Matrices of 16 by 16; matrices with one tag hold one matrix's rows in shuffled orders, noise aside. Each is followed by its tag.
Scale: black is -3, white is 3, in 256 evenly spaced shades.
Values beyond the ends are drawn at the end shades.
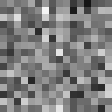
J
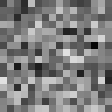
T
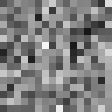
J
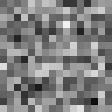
T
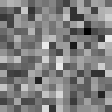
J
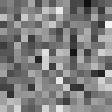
J
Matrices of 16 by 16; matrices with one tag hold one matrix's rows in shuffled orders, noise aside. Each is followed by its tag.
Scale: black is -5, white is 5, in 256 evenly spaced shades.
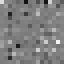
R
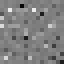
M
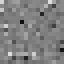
M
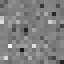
M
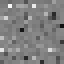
M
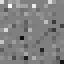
M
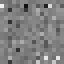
R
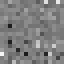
R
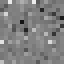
M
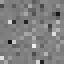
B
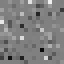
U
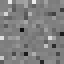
M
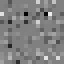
R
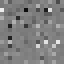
R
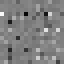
R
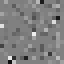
B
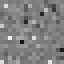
M
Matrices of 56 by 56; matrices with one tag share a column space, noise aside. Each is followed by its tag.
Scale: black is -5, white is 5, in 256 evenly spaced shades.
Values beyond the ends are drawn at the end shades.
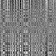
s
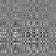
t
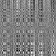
s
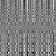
s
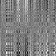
s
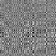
t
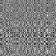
t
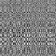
t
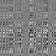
t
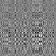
t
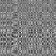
t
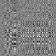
t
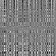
s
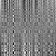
s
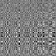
t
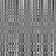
s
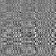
t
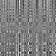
s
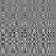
t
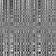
s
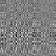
t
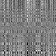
s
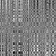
s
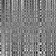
s
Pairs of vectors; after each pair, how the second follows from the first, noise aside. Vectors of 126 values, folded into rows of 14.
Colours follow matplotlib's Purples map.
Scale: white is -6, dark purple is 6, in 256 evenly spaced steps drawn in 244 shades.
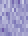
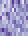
scaled up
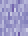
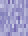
reversed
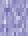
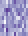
scaled up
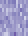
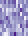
scaled up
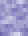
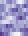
scaled up
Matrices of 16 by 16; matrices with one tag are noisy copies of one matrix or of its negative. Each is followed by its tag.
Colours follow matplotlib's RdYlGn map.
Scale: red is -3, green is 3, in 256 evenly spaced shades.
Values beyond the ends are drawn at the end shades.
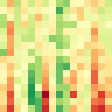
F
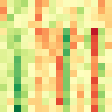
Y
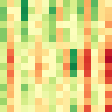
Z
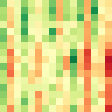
Z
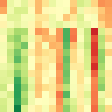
Y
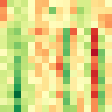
Y
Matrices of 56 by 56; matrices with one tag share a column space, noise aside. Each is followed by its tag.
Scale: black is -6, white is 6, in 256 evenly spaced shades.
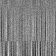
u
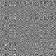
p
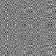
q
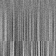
u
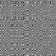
p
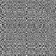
q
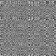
p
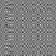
q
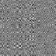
q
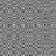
q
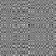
q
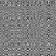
p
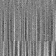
u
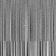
u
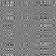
p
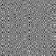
q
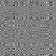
p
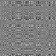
p
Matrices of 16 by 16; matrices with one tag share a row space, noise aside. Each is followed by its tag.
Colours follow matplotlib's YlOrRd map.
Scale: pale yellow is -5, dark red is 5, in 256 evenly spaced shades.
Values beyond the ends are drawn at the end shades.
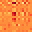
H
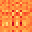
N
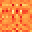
N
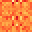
N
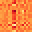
H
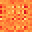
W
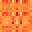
N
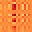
H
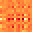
W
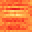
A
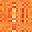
H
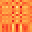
N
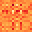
N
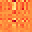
H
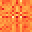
N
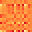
W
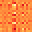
H
